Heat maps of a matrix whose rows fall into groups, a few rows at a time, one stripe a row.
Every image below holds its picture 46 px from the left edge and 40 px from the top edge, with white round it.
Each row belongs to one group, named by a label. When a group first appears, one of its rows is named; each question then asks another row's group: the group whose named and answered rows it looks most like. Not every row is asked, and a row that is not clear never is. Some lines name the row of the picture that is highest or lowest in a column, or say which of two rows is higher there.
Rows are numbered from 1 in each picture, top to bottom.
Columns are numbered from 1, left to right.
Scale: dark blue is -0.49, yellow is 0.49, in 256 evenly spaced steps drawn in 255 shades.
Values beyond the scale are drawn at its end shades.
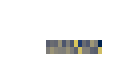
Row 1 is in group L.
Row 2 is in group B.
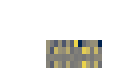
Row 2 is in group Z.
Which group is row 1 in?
L
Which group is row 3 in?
B
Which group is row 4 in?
Z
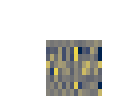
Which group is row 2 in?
L
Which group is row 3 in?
L
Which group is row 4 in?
Z
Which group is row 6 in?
Z
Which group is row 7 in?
L
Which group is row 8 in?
B
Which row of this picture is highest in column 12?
2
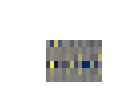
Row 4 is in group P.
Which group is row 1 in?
Z
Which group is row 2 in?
B
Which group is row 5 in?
B
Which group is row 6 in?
B
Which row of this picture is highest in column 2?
4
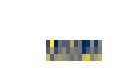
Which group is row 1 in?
P
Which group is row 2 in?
P
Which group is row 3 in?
Z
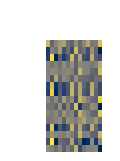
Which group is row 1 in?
Z
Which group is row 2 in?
L
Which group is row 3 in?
P
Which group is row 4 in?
B
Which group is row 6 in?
Z
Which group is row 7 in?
P
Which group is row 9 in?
B
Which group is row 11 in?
B
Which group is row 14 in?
B
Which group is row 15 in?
P
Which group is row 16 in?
L
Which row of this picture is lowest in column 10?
15
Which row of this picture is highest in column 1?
1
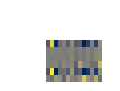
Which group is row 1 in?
P
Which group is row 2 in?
B
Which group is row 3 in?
B
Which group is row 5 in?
P
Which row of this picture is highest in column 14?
4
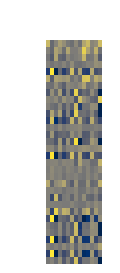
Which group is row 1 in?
Z
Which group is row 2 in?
Z
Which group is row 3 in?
Z
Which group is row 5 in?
P
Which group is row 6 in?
Z
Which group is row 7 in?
Z
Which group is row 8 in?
L
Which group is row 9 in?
B
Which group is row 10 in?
L
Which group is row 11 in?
L
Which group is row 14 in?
P
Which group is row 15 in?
L
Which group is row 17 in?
P
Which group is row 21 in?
Z
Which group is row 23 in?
Z
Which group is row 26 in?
P
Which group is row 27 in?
L
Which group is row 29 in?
P
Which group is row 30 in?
B
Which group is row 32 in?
L
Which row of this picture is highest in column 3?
25
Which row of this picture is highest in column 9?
9
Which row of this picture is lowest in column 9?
15
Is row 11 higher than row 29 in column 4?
Yes
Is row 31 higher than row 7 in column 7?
Yes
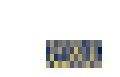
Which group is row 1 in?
P
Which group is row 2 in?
L
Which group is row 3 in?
P
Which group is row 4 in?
Z
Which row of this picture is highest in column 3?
4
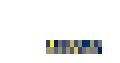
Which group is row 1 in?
P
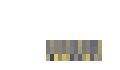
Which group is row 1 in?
B
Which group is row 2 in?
B
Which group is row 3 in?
Z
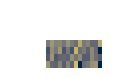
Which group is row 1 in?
B
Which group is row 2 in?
L
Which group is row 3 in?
P
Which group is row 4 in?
L
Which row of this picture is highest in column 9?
1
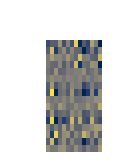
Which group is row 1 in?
L
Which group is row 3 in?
B
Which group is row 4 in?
L
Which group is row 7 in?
P
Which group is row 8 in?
P
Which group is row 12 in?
P
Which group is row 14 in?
Z
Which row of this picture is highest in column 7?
12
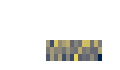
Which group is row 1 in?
Z
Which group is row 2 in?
B
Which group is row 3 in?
L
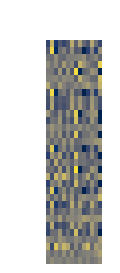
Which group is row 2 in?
P
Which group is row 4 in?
B
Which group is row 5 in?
L
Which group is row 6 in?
B
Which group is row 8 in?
P
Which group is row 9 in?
P
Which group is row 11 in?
L
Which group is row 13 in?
B
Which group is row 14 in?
L
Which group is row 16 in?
P
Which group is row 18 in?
Z
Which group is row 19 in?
L
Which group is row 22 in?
P
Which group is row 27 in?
P
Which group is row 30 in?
Z
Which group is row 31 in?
B
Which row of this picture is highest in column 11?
30
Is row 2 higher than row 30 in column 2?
Yes
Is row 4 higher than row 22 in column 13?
Yes
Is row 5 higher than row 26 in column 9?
No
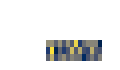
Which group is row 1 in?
L
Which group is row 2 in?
P
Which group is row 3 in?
P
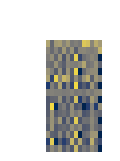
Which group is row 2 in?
B
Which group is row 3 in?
L
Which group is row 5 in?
L
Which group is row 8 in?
B
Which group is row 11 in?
P
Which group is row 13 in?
P
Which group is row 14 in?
L
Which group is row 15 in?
P
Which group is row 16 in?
L
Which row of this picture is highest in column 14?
2
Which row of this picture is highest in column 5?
6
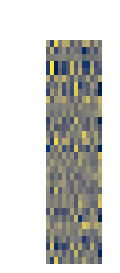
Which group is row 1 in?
Z
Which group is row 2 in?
P
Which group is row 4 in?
P
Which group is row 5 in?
P
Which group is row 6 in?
Z
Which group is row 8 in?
L
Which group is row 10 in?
B
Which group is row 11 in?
B
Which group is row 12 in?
L
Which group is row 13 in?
P
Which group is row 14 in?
Z
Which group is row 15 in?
Z
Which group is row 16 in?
L
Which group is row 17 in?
B
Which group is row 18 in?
B
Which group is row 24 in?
B
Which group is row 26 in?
L
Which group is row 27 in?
Z
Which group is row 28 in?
B
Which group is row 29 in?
P
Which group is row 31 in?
L
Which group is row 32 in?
Z
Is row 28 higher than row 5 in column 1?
Yes
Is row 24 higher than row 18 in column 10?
Yes
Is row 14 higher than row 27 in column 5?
No
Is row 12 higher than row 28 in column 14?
No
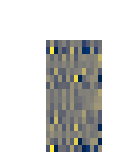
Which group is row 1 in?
P
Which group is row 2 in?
P
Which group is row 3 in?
B
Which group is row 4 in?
B
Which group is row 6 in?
L
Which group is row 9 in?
B
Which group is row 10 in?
B
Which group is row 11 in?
Z
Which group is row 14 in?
B
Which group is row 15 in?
L
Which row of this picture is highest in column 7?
2
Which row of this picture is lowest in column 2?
12
